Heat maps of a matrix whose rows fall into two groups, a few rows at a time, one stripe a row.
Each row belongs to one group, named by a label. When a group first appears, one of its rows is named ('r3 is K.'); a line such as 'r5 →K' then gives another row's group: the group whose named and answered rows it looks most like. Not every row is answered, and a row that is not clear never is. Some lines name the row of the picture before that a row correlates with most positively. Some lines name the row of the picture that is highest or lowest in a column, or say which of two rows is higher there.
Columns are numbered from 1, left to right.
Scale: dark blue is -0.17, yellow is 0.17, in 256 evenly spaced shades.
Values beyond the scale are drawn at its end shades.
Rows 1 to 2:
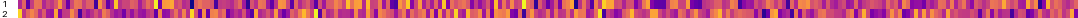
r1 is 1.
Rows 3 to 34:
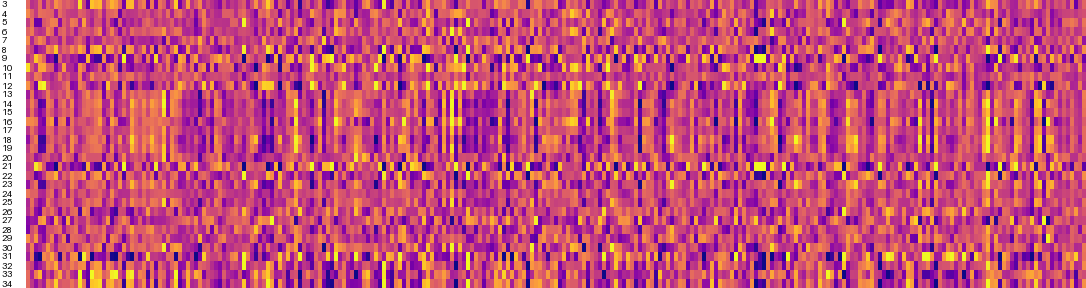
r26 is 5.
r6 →1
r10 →1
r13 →1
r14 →1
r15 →1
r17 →1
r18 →1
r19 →1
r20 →1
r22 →5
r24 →1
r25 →1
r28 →1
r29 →1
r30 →1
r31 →5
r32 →5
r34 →5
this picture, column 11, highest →27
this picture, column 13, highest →31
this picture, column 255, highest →27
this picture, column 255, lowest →16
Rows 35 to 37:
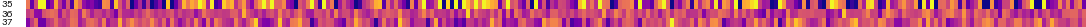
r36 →5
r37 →1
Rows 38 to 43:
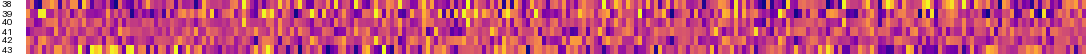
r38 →5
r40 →5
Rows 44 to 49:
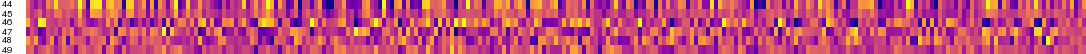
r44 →5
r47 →1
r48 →1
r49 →1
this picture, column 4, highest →46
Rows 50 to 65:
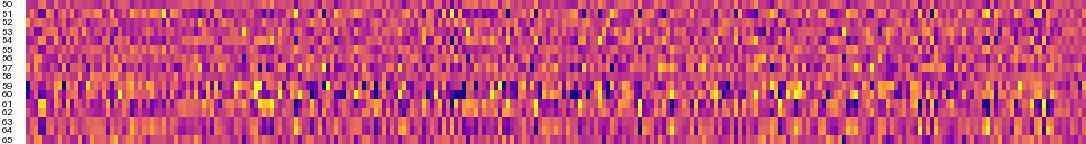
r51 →1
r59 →1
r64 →1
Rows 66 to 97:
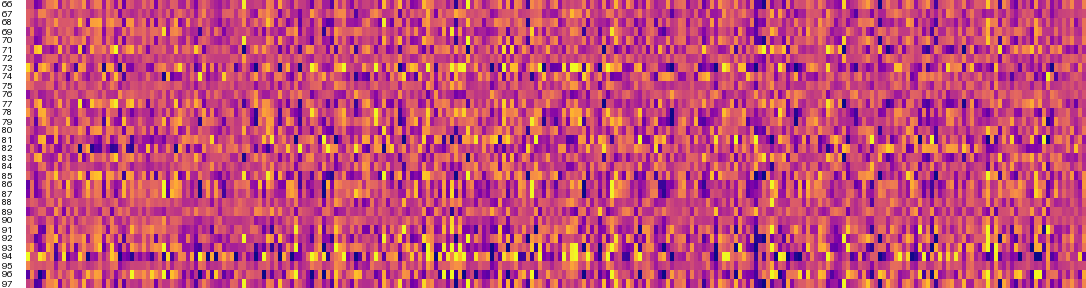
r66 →5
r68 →5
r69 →1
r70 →5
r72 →5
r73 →1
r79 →1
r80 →5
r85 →5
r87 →1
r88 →1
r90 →1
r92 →5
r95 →1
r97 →5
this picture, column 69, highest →82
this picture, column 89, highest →82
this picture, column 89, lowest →85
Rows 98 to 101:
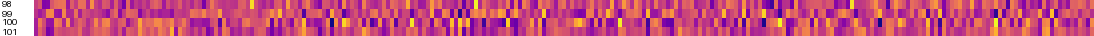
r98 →5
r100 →1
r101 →1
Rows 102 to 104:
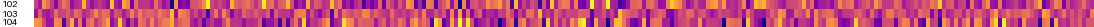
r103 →1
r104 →1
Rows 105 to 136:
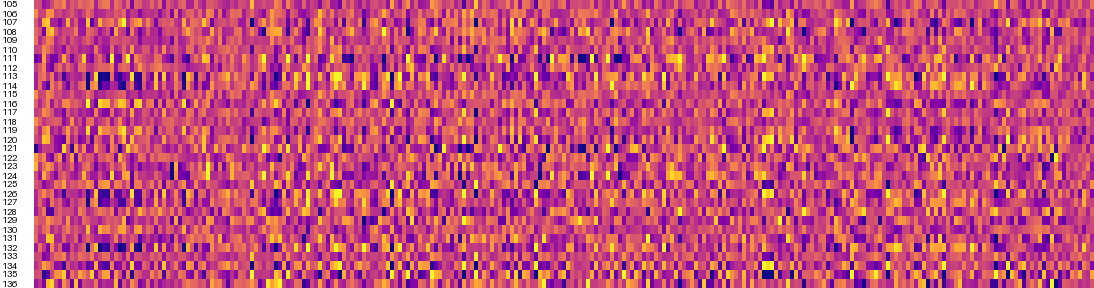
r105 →5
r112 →1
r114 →5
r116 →5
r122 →1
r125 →5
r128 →1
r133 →5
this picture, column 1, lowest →121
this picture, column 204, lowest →135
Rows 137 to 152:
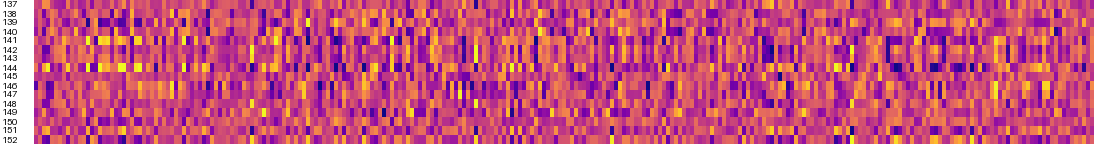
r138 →1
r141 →5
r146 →1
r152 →5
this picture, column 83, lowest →144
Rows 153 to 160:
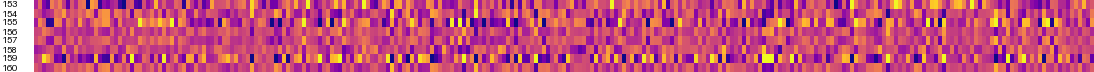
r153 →5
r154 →5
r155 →1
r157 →1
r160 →5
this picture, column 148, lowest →159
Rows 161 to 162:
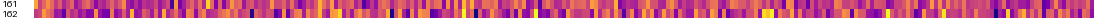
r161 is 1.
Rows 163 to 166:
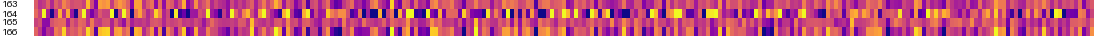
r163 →5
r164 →1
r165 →5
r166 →5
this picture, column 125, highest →164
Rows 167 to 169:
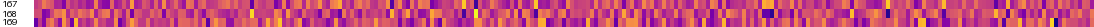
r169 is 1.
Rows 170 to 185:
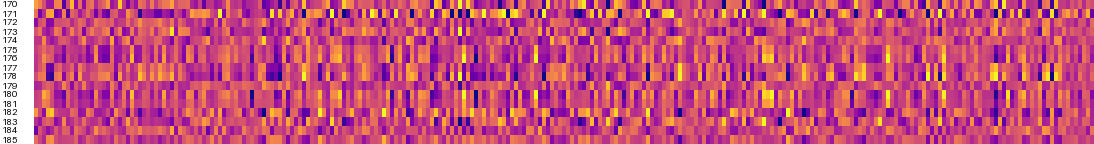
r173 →1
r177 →1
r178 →1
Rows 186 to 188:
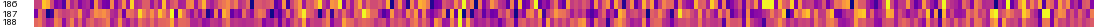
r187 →1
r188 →1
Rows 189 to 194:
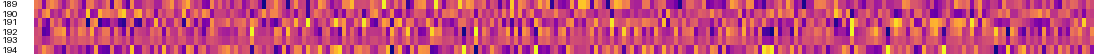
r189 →1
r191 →5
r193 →5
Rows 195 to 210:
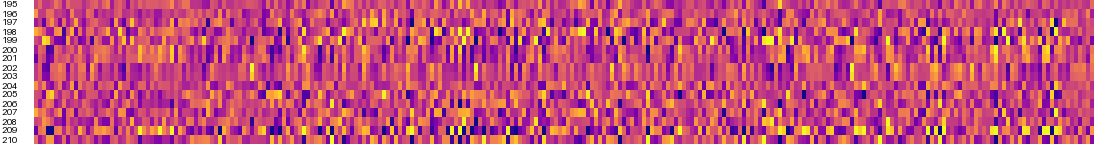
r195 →1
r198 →1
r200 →1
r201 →1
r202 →5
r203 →5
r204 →1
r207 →1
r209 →1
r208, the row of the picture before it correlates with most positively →194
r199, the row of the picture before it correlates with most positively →194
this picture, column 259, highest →199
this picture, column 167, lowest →205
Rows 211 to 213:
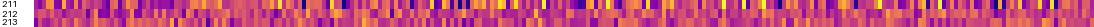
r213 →1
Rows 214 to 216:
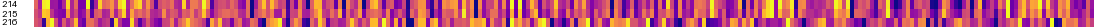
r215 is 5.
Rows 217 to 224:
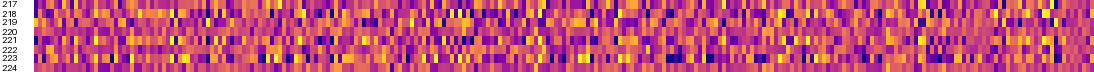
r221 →1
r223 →1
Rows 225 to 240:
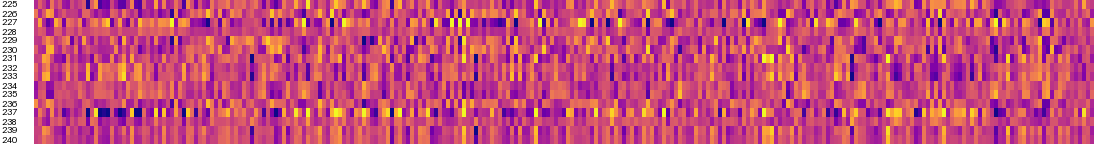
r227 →1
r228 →1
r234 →1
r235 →1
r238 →5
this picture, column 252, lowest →227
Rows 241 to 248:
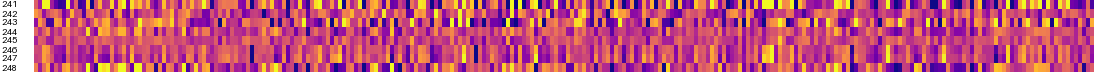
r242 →1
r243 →1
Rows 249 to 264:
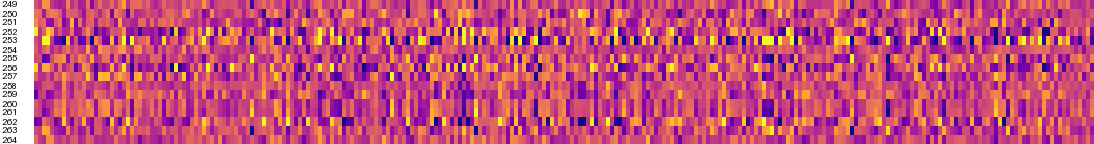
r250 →1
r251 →1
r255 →5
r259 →1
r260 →5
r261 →5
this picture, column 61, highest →257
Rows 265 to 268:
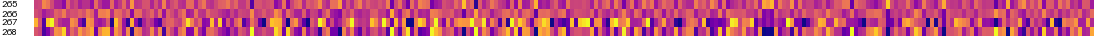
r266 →5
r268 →5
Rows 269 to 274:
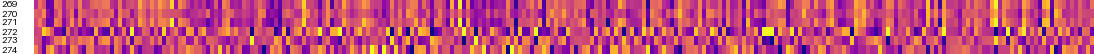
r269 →1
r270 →1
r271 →1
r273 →5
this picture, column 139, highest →274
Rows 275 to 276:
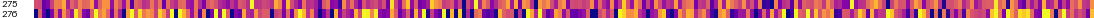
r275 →5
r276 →1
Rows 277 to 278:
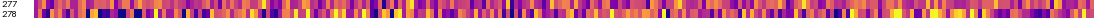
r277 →1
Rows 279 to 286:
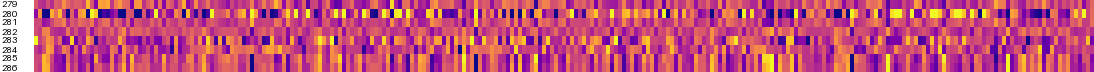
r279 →5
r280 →5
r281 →5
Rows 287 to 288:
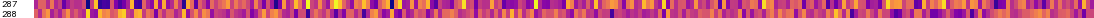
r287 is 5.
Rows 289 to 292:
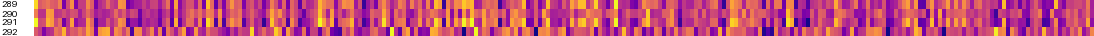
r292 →5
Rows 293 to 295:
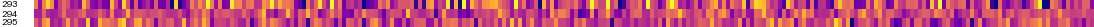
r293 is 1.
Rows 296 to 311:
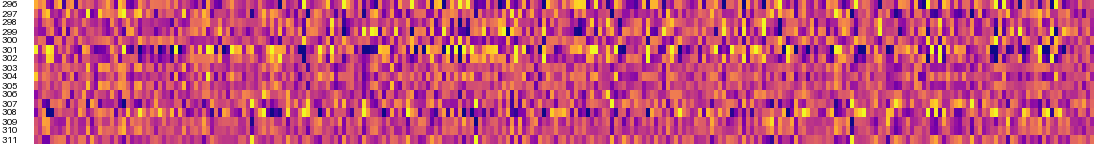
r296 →1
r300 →1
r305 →5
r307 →5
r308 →1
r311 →5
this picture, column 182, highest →301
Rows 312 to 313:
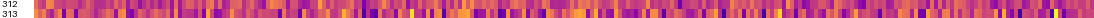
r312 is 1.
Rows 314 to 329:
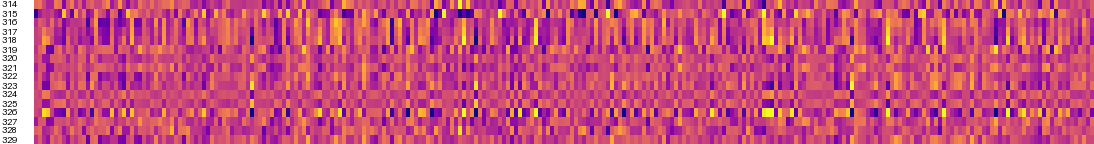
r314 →1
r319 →1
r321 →1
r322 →5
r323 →5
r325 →5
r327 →1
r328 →1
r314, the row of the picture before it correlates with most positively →313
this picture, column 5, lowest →319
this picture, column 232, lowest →326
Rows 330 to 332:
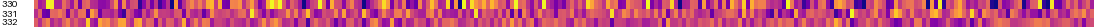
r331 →5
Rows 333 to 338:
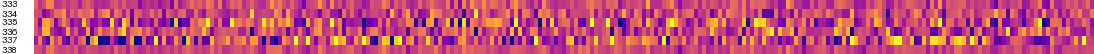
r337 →5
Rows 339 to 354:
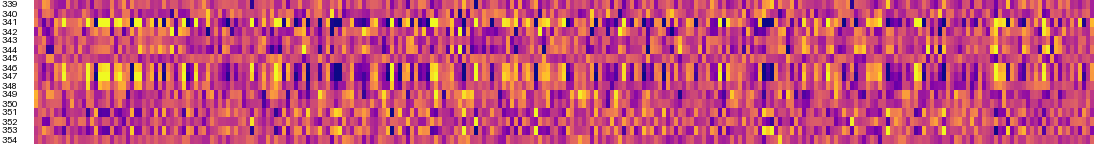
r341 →5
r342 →1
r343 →1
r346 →5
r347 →5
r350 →1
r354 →1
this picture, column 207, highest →344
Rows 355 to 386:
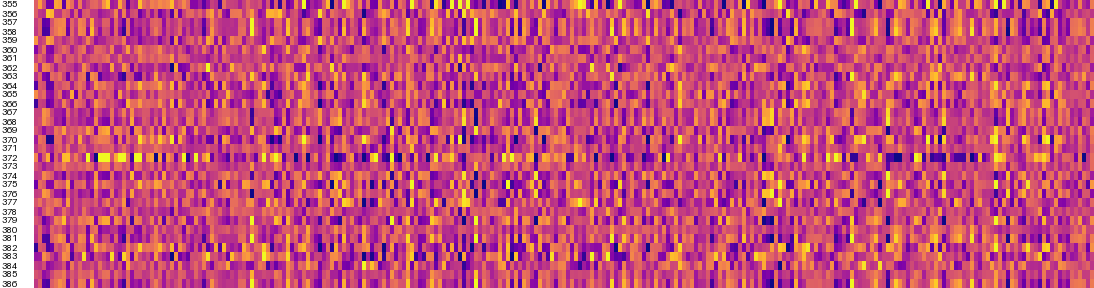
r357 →5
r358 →5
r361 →1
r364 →1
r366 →1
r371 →1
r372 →5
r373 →5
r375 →1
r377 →1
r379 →5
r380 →5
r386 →5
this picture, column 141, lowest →372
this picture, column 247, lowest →355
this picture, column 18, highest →372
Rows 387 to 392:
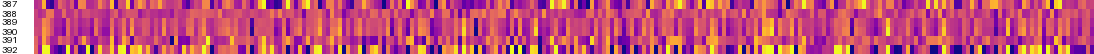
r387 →1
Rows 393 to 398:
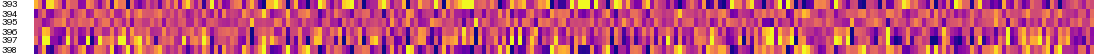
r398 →1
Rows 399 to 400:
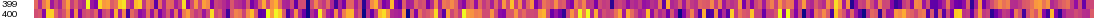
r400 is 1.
